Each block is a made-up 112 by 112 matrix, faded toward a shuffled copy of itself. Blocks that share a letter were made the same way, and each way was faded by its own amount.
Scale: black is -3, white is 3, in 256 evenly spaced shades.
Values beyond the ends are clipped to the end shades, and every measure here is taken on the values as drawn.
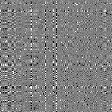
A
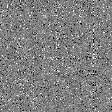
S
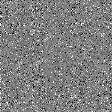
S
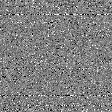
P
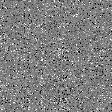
S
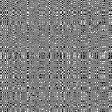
A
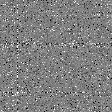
S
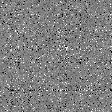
S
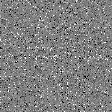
S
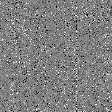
S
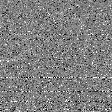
P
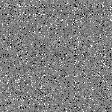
S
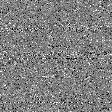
P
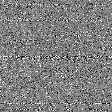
P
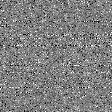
P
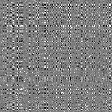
A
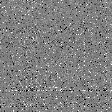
S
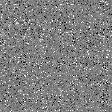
S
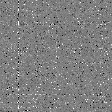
S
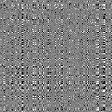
A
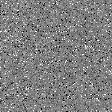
S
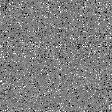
S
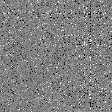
S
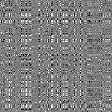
A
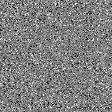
P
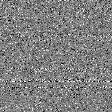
P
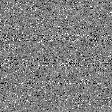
P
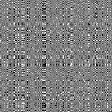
A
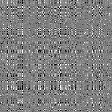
A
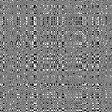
A
